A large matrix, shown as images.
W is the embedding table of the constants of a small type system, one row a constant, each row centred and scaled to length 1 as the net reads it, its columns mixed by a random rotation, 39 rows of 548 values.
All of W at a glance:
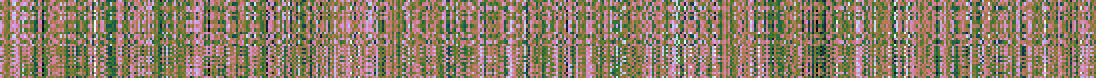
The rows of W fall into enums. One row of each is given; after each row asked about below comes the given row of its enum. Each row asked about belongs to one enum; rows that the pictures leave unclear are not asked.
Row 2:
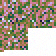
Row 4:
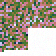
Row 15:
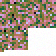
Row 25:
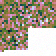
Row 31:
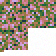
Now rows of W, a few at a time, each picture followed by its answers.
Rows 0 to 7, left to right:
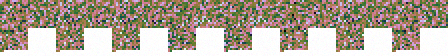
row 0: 31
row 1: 2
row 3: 4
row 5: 15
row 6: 2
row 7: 31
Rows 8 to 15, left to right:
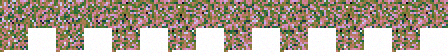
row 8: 2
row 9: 2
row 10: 15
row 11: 15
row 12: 31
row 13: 31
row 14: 15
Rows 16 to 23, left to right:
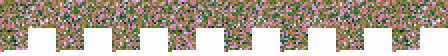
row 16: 25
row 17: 2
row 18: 2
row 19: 31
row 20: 4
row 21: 4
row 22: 2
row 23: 25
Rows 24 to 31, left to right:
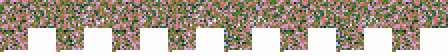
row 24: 31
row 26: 31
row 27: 25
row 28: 4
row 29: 31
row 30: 4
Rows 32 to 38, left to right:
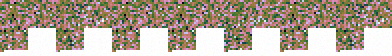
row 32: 15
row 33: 25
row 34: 15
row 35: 15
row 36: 4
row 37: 15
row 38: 25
